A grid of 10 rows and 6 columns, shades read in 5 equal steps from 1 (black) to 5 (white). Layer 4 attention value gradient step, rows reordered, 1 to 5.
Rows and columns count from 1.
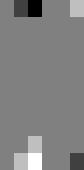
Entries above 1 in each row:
5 6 6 6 6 6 6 6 6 6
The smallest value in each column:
3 2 1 3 3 2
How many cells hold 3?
53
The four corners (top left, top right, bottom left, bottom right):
3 4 3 2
